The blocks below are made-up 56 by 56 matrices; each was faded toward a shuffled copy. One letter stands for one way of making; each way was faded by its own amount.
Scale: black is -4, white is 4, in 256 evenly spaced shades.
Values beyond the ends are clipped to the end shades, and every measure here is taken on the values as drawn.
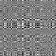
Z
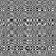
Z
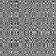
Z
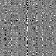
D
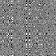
D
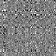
D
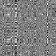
D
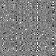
D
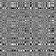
Z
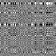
Z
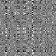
D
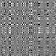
Z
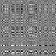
Z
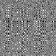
D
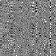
D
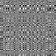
Z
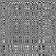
Z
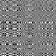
Z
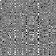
D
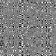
D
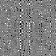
D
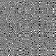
D
